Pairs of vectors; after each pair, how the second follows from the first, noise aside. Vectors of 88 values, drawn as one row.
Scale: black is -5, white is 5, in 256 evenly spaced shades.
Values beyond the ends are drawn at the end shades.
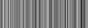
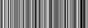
scaled up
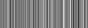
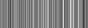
sign-scrambled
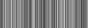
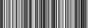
scaled up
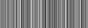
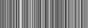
sign-scrambled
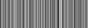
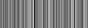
shuffled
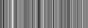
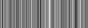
wrapped around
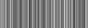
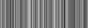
sign-scrambled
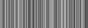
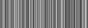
sign-scrambled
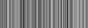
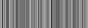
shuffled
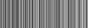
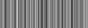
shuffled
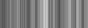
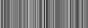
sign-scrambled
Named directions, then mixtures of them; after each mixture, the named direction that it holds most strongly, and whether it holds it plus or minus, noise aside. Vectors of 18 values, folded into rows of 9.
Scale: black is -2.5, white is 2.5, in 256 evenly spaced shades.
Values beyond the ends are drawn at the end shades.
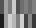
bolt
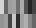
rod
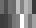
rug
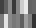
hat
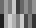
bolt, plus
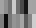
hat, minus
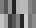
bolt, minus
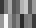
hat, plus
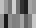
hat, minus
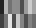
rod, minus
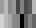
rug, minus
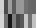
bolt, minus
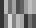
bolt, plus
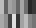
rod, plus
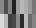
bolt, minus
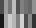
bolt, plus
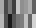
bolt, minus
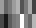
rug, plus
